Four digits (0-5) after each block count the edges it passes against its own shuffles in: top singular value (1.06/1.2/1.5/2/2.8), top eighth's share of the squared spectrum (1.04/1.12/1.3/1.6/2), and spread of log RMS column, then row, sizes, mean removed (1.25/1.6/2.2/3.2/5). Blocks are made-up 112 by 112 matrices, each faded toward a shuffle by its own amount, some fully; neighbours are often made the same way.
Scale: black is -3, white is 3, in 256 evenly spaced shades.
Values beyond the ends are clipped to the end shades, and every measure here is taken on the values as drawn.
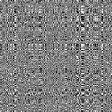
5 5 4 4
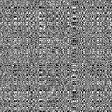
5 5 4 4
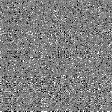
4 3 1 3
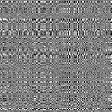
5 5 4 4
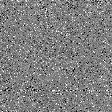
3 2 0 1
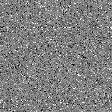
3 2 0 1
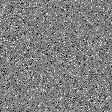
1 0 0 0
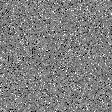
2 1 0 0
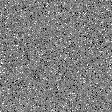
2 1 0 0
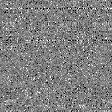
4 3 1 2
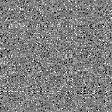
4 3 2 2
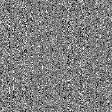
1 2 4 0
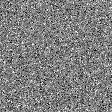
0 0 0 0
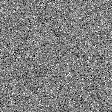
0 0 0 0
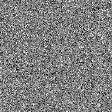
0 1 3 0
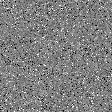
0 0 0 0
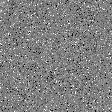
0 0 0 0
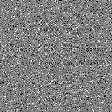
4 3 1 2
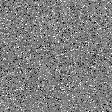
3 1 0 0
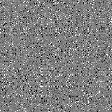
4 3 2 2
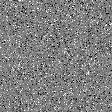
3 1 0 0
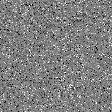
3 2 0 1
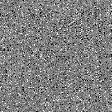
4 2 2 1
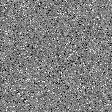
1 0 0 0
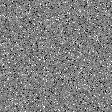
0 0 0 0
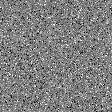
2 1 0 0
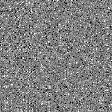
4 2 1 1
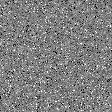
1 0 0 0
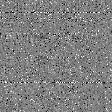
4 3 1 2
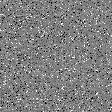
2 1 0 1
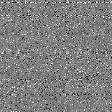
4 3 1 2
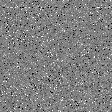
2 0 0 0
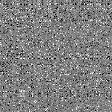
4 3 1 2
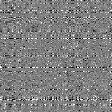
5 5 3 4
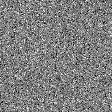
0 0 1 0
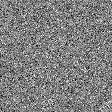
2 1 0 0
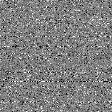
2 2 0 3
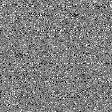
1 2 0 3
